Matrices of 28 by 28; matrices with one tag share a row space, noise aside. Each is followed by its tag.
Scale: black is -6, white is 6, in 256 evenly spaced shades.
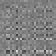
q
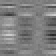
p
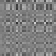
q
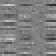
p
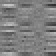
p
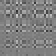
q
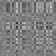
q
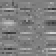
p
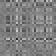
q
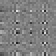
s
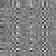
s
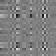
s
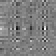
s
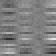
p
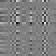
s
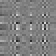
s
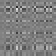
q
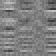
p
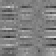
p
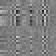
s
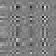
s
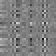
s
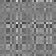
q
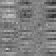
p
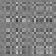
q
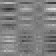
p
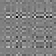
q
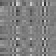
s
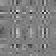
s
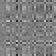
q
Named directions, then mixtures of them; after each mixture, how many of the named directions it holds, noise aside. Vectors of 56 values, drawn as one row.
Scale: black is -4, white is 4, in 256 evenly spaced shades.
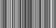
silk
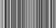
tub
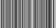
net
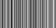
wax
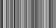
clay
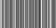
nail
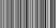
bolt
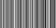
one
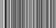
one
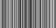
two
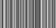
two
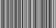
two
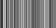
one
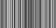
two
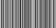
three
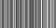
three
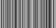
one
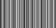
two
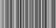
two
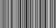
three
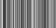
one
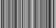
one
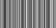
two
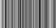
three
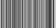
three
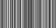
two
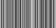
two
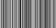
three
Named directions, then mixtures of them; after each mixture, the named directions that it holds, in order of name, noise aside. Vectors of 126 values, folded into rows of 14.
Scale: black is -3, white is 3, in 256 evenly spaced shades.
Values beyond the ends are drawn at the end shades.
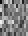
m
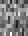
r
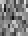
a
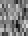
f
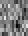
f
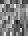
m, r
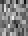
a, r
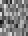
m, r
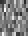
a, f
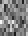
a, m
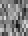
f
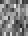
m, r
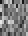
m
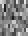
a
